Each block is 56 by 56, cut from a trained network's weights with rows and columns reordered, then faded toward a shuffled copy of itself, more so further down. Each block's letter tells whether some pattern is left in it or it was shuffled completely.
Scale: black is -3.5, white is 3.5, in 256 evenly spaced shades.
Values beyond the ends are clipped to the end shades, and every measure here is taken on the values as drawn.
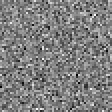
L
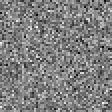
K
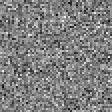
K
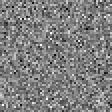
K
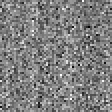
L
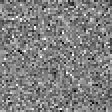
K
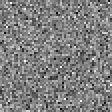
K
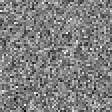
K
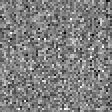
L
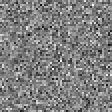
L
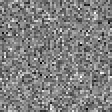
L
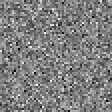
K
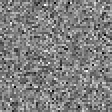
L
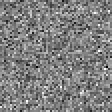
K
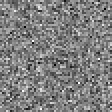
L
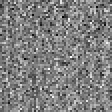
L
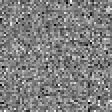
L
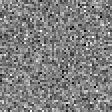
L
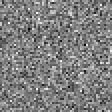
K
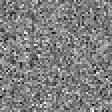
K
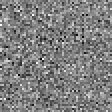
K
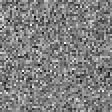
K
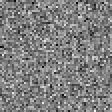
K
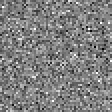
K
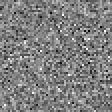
K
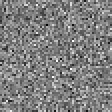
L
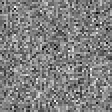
L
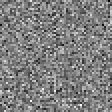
L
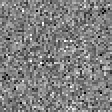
K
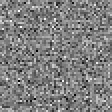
L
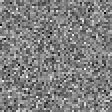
K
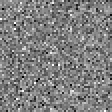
K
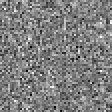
L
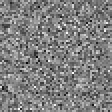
L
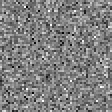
K
